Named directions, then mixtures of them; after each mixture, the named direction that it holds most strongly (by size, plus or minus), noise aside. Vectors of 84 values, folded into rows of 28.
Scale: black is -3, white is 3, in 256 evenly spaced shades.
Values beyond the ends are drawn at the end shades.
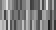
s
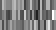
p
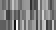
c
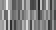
s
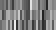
c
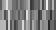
s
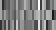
p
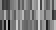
s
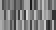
p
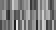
c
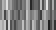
s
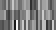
c
